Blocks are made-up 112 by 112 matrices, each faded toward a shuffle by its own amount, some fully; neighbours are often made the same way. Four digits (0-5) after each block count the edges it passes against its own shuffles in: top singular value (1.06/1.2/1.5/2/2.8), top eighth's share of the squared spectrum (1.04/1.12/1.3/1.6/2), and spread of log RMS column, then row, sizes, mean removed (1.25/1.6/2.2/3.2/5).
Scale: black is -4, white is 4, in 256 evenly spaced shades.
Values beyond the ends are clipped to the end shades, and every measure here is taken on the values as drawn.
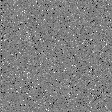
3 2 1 0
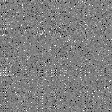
4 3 2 2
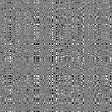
5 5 4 3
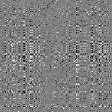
5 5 3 3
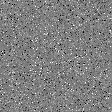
0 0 0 0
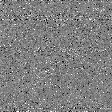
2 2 0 2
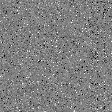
1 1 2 1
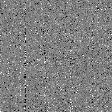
2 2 2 2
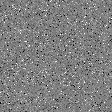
0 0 0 0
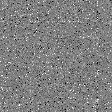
1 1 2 1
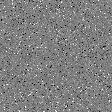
0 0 0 0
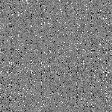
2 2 2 2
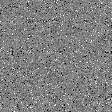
1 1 1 1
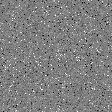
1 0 1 0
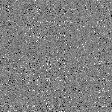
2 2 2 2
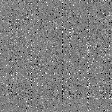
2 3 3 2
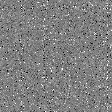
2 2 2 0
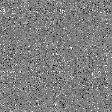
1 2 2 2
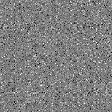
4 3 1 2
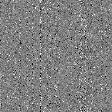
2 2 3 0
